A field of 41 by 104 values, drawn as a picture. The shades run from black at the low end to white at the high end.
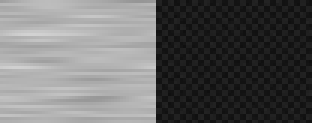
The table splits into one row of 2 panels. Panel 1,1: high, streaked across, faint in contrast. Panel 1,2: very low, checkered, faint in contrast.
